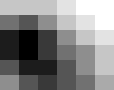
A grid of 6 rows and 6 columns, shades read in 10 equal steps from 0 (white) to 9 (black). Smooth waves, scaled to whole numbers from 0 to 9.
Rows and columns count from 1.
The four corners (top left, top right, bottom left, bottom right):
2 0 4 3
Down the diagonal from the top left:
2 6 7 5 4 3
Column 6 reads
0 0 1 2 2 3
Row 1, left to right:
2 2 2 1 0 0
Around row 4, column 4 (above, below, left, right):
4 6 7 4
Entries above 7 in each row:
0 0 2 2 2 0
